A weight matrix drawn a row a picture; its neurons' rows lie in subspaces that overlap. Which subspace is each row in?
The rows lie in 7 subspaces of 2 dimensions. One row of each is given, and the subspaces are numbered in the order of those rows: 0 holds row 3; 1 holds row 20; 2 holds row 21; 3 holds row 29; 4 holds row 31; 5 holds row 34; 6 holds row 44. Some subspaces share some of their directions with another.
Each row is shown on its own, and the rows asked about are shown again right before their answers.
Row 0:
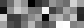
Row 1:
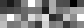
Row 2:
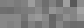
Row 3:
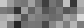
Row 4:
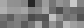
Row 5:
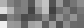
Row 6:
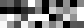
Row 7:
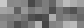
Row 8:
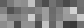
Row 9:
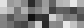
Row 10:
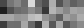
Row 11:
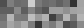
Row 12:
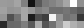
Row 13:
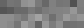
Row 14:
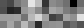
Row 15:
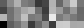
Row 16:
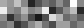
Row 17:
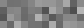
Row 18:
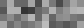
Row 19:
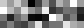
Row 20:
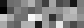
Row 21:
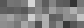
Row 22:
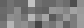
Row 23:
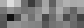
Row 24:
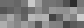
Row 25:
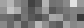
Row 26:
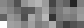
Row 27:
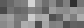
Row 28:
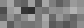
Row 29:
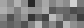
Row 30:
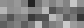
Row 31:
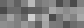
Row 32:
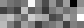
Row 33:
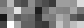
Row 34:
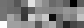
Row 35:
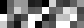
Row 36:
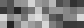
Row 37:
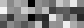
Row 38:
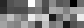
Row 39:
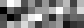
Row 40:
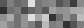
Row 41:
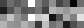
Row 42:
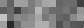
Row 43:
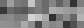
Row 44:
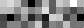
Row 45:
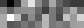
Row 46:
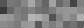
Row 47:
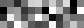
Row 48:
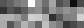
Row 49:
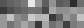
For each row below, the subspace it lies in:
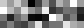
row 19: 2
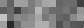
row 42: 3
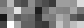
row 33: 3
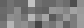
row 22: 3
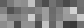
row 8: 2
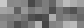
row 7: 0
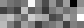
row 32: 0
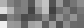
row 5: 5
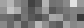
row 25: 4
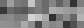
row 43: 6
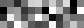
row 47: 2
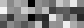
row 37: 4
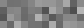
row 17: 2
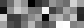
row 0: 1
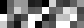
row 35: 1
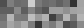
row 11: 3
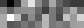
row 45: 6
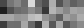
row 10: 5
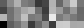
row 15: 5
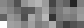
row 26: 5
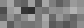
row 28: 4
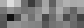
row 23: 6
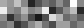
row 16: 2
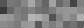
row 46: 1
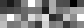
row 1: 6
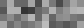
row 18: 4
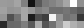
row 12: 5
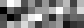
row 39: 6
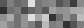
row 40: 4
